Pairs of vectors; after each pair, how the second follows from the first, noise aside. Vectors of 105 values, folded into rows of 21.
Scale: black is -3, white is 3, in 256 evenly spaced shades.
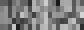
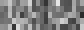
negated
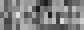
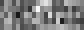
negated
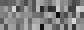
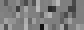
partly zeroed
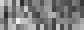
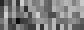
negated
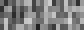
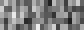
negated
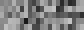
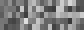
negated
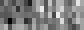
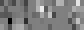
partly zeroed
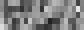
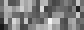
negated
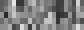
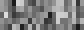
negated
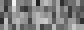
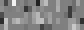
partly zeroed
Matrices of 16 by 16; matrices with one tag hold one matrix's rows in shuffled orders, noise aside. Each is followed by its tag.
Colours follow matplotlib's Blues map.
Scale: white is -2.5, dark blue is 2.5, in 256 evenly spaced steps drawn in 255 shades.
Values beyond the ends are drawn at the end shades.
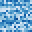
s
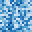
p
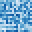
s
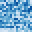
s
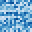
s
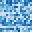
s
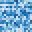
s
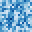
p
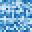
s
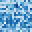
s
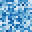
p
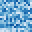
s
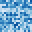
s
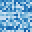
s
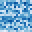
s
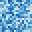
p
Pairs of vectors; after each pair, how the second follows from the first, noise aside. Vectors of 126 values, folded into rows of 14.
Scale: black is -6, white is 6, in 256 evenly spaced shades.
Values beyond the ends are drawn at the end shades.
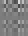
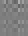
shrunk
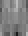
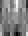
scaled up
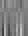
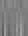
shrunk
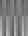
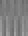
shrunk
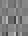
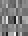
scaled up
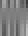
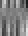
scaled up
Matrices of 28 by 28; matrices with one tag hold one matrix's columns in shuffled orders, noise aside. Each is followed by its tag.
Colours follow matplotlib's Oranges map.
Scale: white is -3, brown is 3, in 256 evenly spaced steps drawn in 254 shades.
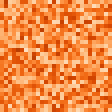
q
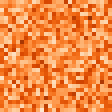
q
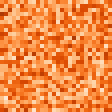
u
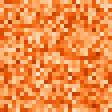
q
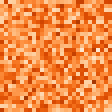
q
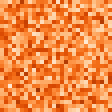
q
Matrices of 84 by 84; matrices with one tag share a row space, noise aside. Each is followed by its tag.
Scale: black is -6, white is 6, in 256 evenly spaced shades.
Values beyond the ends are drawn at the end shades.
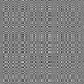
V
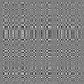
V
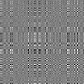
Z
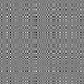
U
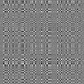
V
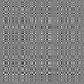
V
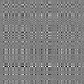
V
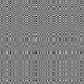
U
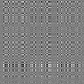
V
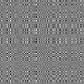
U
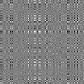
Z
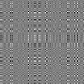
Z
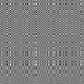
U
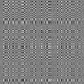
V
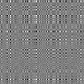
U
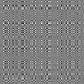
V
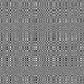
U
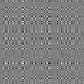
V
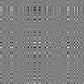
Z
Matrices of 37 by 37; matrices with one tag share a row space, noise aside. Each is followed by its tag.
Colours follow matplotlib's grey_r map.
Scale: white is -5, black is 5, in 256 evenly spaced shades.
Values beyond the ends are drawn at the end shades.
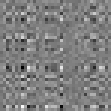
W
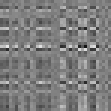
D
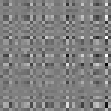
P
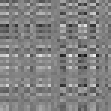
D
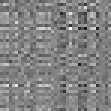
D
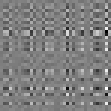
P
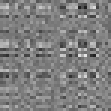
D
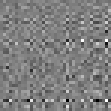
P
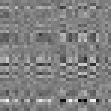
D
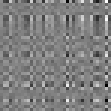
P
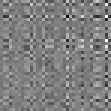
P
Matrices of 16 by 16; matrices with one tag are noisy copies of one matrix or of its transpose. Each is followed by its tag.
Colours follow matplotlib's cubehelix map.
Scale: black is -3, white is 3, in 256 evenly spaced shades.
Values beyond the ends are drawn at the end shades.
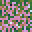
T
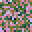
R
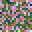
R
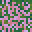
T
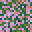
R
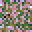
R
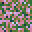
R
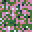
R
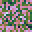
R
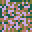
T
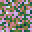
R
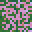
T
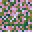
R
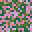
R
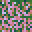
T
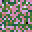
R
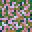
T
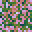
R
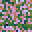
R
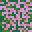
T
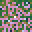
T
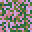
R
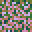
T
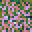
T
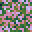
R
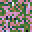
R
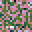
R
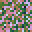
R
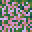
T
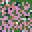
T
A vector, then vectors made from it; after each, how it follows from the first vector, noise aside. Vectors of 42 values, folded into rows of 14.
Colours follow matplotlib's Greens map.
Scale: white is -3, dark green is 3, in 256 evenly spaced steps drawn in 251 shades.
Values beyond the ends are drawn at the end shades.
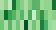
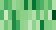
wrapped around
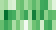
sign-scrambled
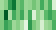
sign-scrambled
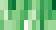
sign-scrambled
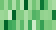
wrapped around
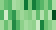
wrapped around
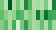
wrapped around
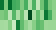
wrapped around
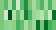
wrapped around
